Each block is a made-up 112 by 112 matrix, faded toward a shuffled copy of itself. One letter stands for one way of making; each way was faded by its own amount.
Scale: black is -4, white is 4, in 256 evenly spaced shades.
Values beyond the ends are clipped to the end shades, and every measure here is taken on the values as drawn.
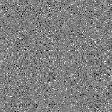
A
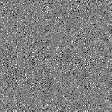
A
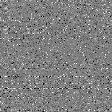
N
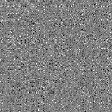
A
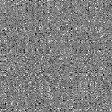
A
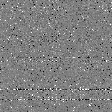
N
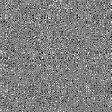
A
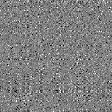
A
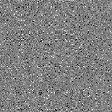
A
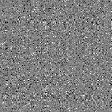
A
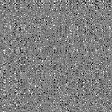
A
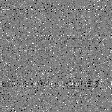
N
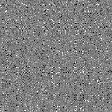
A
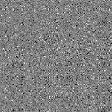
A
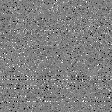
N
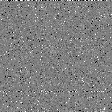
N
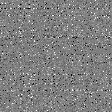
N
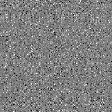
A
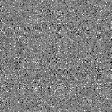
A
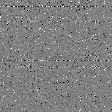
N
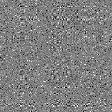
A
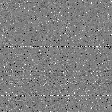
N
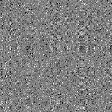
A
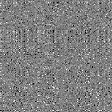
A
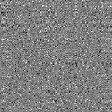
A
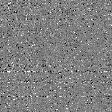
N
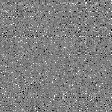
N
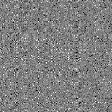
A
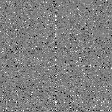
N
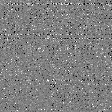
N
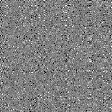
A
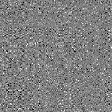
A
